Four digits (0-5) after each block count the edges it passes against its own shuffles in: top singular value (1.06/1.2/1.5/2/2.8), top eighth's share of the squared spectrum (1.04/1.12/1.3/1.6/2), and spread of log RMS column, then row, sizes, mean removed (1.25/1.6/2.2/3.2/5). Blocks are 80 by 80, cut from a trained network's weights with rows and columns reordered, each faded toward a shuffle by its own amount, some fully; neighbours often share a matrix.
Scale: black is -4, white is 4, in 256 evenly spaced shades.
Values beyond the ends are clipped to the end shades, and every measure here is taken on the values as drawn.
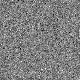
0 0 0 0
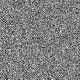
2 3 1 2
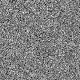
2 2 0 0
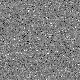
0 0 0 0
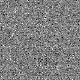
2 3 2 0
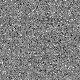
1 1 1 0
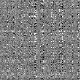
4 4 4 2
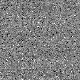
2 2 1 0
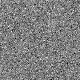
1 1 0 0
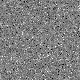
0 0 0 0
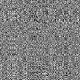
4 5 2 3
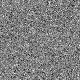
0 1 0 0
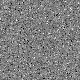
0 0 0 0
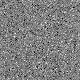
0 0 0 0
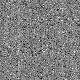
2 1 0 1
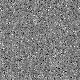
0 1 0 0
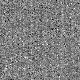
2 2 0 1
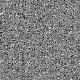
1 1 0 1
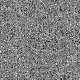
1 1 0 1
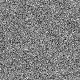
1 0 0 0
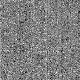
2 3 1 2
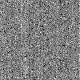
2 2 1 1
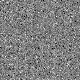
1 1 0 1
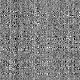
3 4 2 3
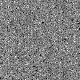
1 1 0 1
